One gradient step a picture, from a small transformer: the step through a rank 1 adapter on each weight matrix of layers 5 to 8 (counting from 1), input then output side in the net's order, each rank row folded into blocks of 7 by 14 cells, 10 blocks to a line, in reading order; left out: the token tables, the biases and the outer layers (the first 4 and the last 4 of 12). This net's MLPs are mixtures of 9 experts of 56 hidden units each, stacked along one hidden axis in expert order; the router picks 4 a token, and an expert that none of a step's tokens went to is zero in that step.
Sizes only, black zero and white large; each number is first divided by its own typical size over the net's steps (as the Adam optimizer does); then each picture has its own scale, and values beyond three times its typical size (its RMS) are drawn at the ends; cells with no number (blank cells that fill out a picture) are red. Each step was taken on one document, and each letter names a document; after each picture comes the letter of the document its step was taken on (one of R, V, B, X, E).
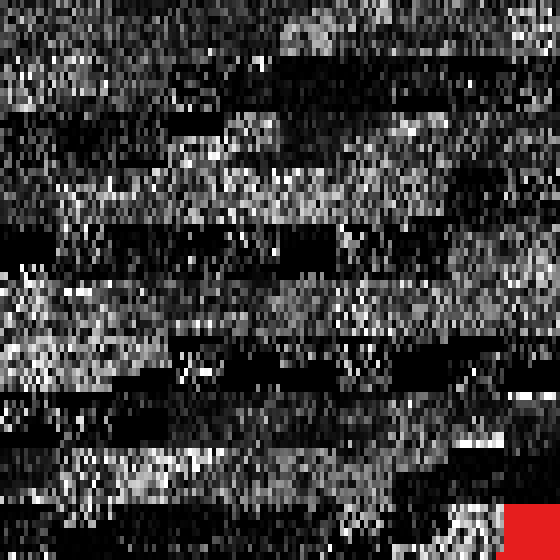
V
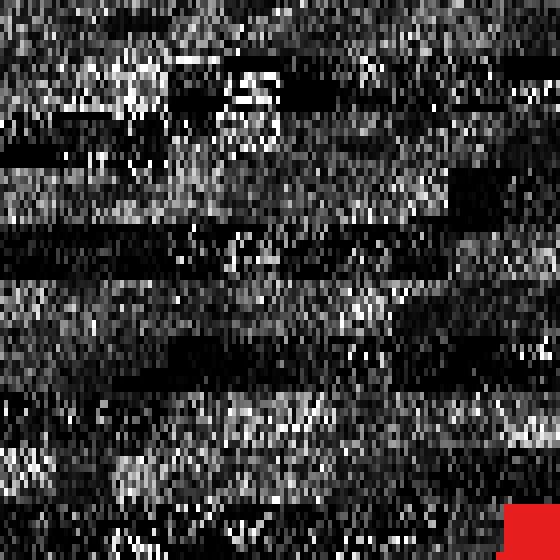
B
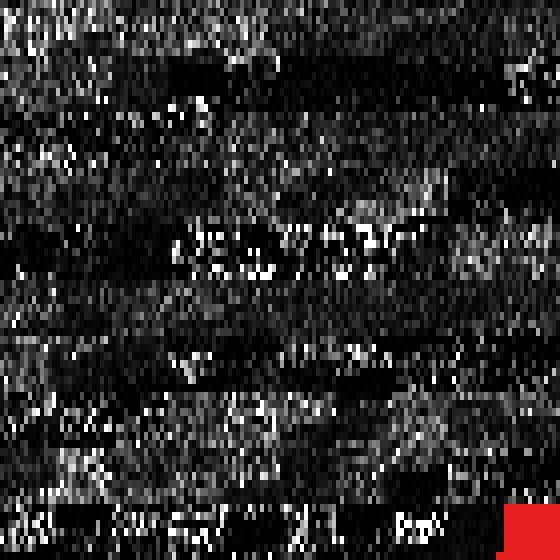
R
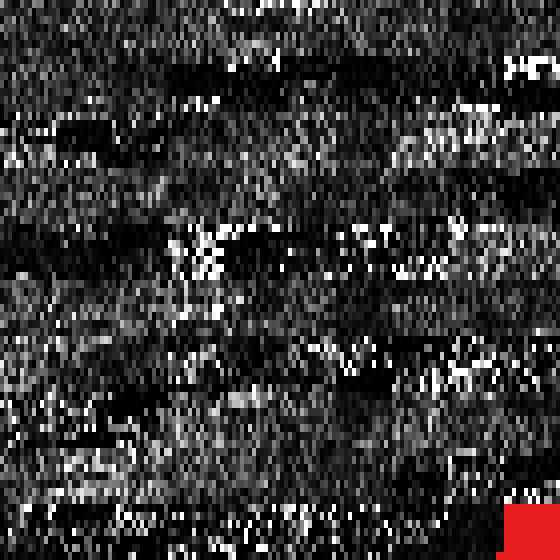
R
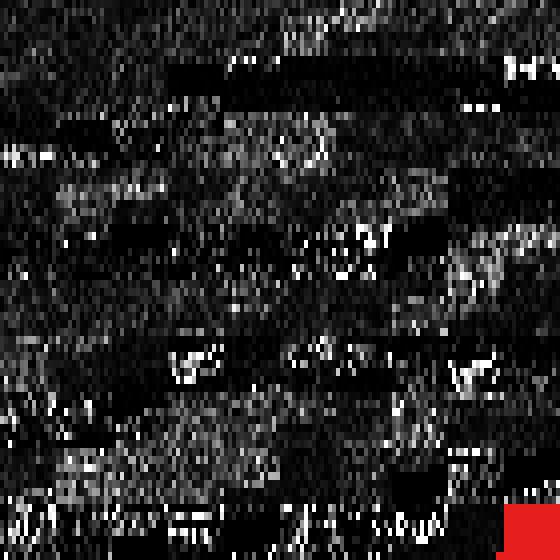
R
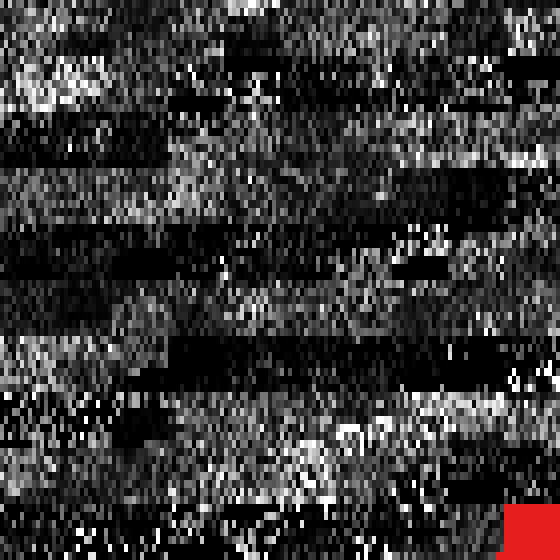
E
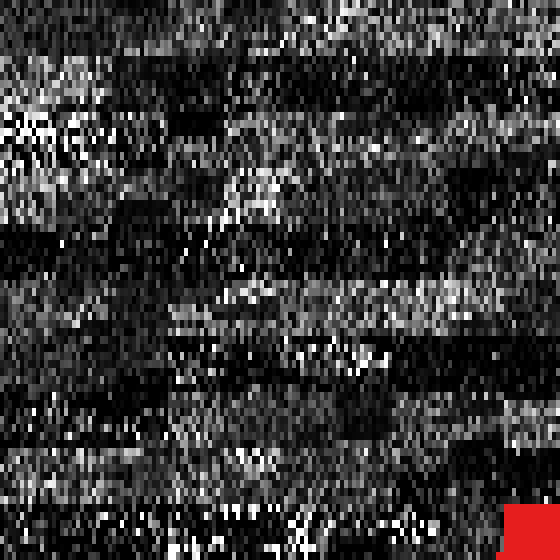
B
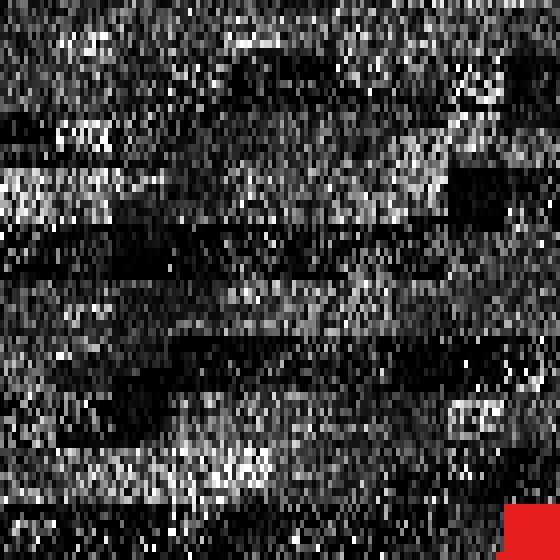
E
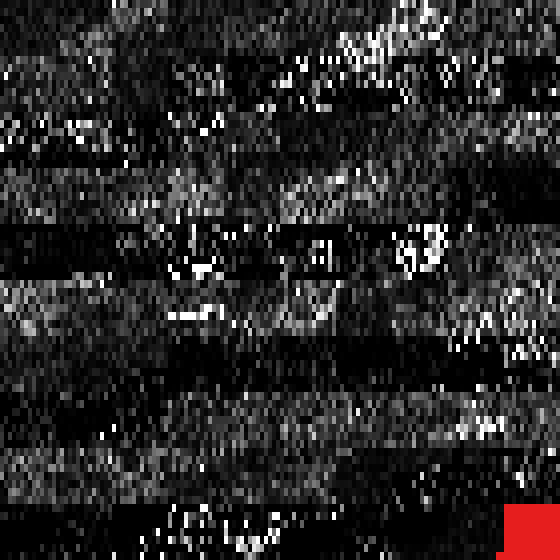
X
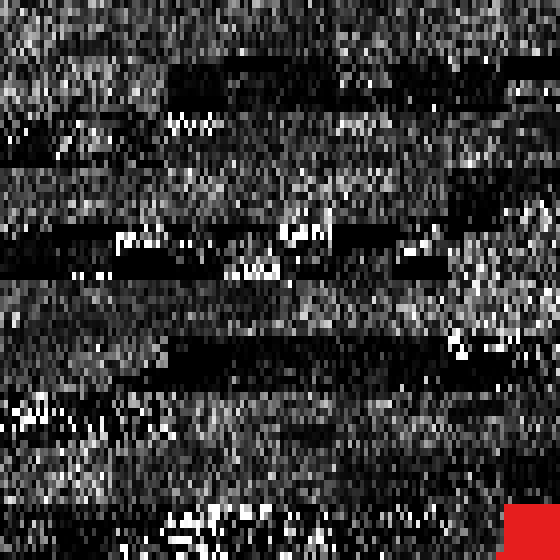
B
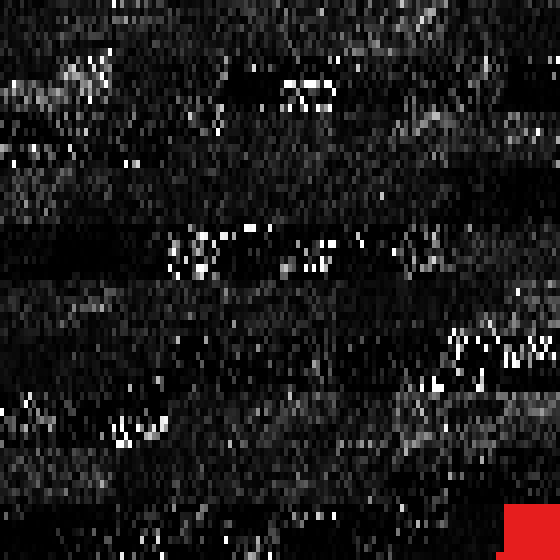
X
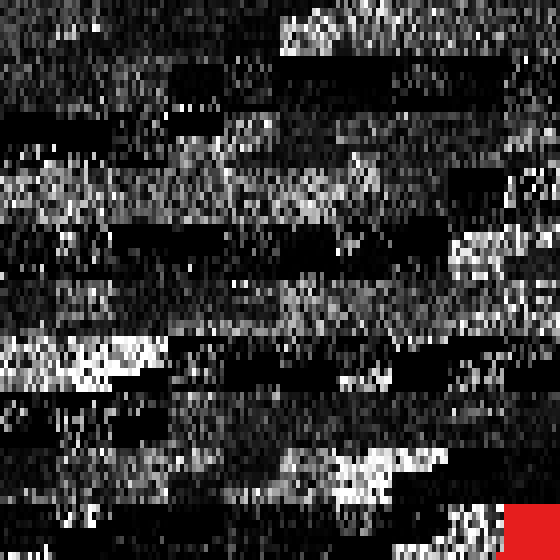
V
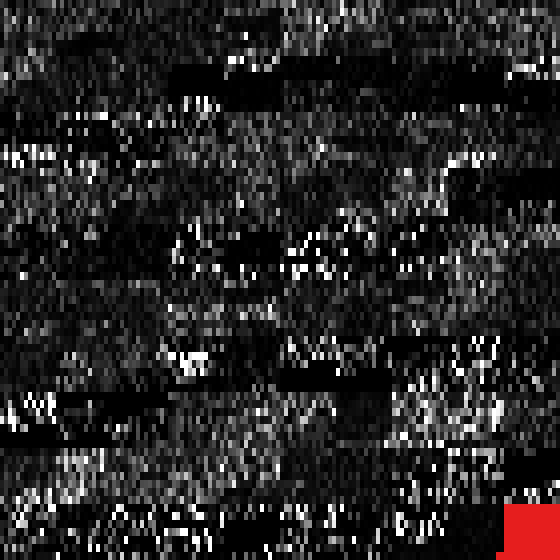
R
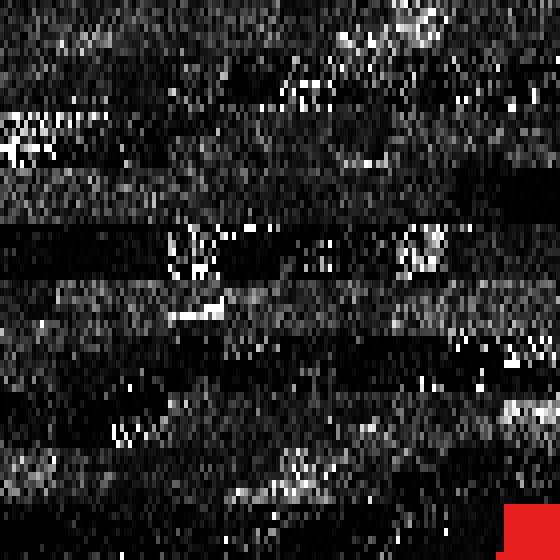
X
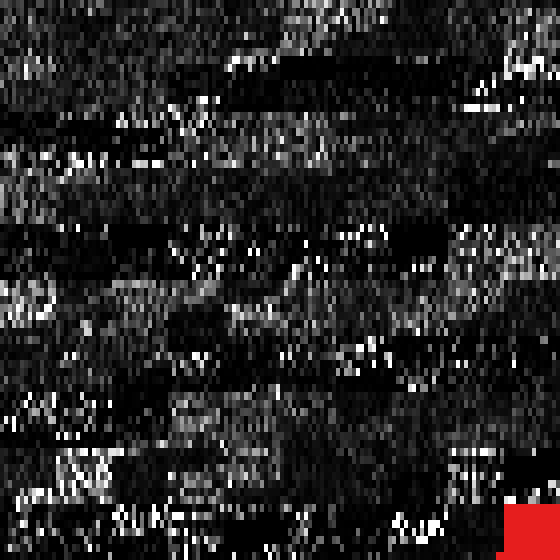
R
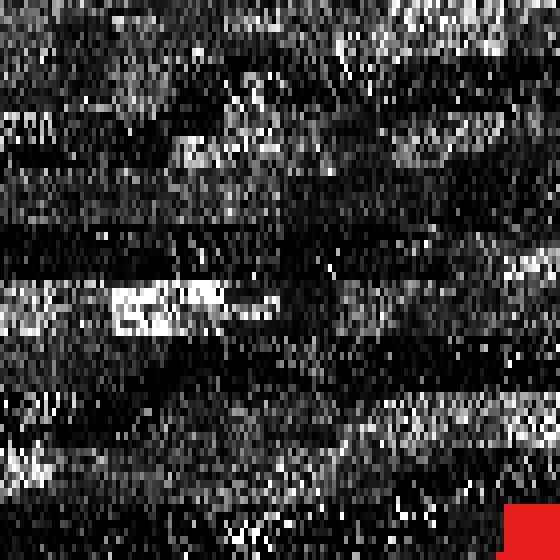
B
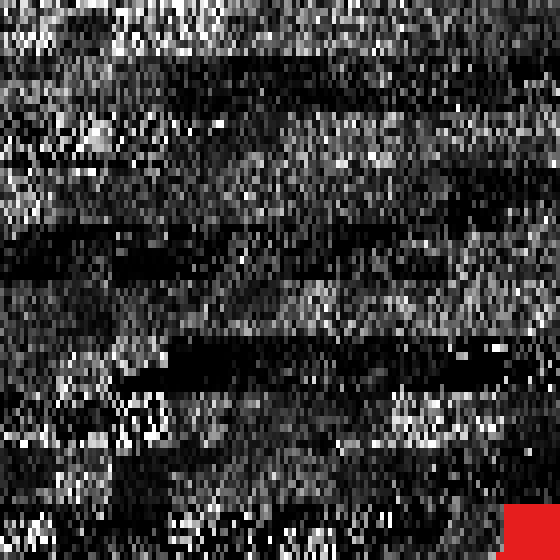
B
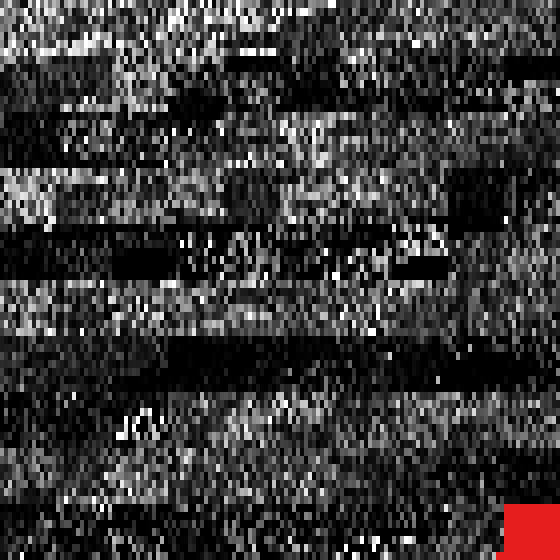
B
